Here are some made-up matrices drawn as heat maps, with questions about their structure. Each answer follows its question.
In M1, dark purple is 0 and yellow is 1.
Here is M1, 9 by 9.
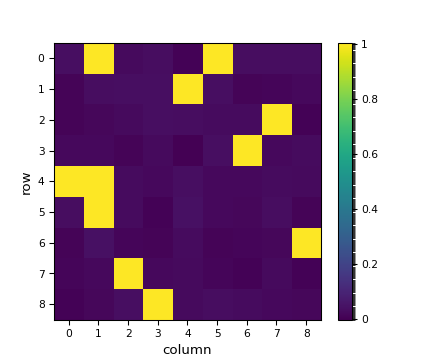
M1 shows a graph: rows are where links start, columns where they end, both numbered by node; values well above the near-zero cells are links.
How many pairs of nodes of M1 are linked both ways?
2
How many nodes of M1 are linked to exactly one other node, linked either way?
2
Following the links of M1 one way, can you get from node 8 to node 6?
yes
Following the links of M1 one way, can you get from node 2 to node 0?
no
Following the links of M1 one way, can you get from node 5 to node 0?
yes
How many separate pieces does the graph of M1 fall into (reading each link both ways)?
3
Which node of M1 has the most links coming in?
node 1
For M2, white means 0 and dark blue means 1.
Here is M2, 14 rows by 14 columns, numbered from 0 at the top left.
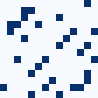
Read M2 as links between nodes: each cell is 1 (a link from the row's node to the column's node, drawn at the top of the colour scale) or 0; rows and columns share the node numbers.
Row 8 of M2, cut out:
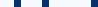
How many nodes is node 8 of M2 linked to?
3
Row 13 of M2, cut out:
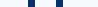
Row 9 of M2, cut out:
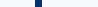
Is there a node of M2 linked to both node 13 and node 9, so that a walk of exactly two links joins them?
no
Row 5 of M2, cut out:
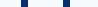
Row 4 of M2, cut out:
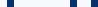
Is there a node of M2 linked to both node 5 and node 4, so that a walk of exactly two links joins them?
no
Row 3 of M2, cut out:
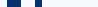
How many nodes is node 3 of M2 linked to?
3
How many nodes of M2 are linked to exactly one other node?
3
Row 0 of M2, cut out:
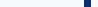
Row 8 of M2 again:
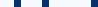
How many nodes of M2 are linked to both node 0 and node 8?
0
